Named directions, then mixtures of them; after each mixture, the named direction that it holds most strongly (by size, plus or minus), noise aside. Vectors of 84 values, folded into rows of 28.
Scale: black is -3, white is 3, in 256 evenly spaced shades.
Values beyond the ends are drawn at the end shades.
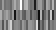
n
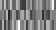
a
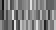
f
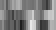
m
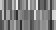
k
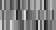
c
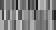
k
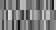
a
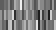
n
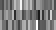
n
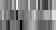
m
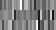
n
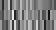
f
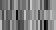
c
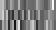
f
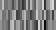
c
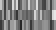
k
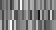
n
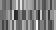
n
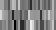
m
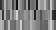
k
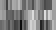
m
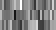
n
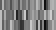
c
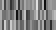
c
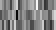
k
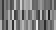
f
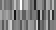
n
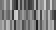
k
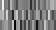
f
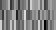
c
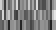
k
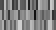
k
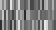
c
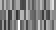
a
